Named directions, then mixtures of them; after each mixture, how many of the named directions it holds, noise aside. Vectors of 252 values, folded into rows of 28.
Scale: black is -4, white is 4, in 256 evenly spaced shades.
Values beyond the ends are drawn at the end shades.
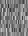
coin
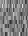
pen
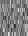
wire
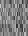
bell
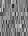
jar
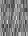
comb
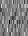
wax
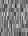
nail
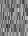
three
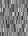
three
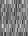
two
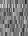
one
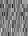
three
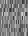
three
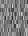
three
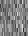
one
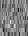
two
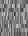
one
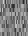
three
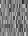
two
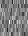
one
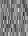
two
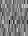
one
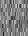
three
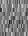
three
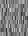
one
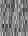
one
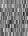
three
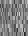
one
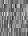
one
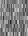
three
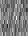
one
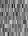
two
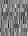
three
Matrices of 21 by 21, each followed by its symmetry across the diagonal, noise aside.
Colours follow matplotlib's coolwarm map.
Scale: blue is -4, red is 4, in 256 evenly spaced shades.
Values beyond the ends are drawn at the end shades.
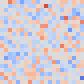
neither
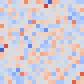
symmetric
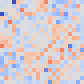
symmetric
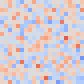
symmetric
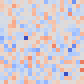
neither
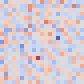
antisymmetric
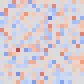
antisymmetric
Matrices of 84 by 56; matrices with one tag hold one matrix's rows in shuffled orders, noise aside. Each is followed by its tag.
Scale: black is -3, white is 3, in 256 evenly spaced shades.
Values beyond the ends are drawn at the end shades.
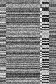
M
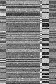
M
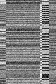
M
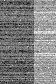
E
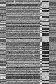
M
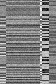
M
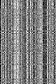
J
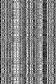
J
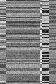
M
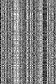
J
